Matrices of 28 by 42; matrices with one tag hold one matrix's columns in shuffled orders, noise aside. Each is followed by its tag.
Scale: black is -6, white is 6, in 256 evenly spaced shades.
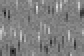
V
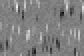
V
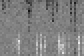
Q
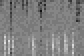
Q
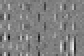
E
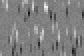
V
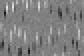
V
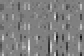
E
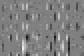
E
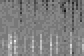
Q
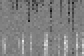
Q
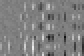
E
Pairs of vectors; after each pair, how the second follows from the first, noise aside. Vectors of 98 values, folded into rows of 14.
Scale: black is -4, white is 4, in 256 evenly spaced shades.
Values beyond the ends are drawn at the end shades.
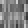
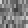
shuffled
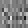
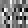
scaled up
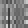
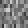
shuffled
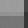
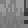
partly zeroed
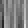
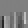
partly zeroed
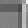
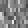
shuffled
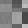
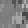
partly zeroed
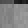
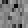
shuffled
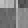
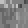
partly zeroed
